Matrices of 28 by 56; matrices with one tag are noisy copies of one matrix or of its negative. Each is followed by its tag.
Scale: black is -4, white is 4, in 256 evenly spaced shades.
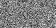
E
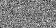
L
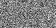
E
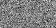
L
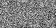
E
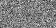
L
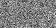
E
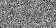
L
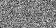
L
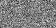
L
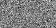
L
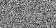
L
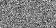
L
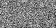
E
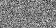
L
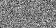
L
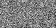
E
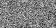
E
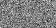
L
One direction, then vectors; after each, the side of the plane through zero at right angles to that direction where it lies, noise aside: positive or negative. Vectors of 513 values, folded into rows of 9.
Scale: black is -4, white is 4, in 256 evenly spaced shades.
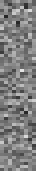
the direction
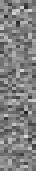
positive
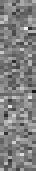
negative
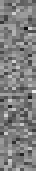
positive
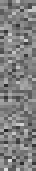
positive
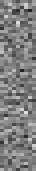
negative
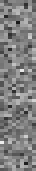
positive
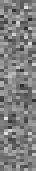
negative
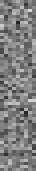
positive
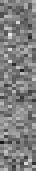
negative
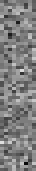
positive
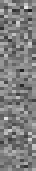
negative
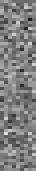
negative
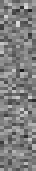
negative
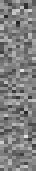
positive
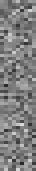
positive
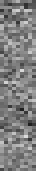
positive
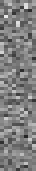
negative
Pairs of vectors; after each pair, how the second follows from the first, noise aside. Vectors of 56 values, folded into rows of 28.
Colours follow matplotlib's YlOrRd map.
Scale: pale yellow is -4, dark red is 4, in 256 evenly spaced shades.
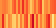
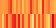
negated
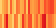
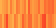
shrunk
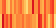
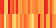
wrapped around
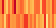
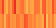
shrunk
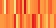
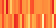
wrapped around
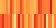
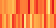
wrapped around
